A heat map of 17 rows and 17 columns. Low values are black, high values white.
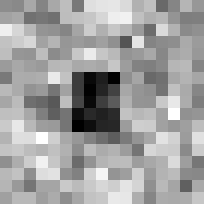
No overall slope runs across the table. There are no regular stripes. The centre is the ninth with the lowest average. In the centre lies a patch that is lower than the rest.
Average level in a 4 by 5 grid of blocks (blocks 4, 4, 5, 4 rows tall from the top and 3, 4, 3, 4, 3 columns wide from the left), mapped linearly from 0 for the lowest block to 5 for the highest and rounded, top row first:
43543 / 33134 / 52044 / 44543
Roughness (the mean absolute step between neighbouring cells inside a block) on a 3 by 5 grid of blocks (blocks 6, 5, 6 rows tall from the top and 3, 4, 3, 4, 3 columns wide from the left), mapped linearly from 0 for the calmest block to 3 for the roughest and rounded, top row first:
1 1 1 2 0 | 1 3 0 0 1 | 1 1 1 1 2
